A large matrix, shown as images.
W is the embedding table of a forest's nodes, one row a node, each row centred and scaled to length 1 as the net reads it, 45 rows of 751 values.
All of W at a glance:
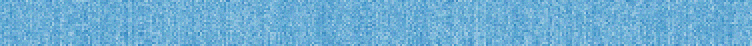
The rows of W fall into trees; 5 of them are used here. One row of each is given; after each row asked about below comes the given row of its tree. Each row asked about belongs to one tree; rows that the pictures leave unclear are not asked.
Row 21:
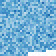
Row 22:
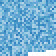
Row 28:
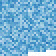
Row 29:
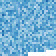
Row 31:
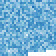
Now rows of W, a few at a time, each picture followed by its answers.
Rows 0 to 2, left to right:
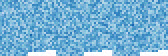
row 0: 28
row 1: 28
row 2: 22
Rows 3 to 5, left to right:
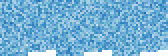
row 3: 31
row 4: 21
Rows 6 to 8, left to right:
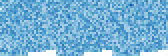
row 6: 29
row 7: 28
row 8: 29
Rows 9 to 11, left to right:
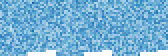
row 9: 22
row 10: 31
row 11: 29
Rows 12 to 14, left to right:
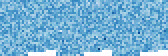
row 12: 29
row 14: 31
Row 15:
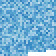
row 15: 28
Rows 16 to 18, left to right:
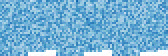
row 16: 22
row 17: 31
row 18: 21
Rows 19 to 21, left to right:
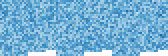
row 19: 22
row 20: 28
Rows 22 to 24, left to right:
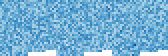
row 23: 22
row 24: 28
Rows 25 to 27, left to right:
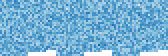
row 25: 28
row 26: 29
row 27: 31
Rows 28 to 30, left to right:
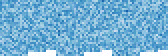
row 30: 21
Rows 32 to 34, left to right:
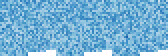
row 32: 29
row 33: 29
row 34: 29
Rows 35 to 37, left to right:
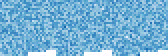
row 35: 29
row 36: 22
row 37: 28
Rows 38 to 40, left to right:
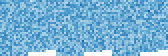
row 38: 22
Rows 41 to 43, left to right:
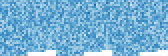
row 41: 22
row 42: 22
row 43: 22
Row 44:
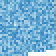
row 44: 29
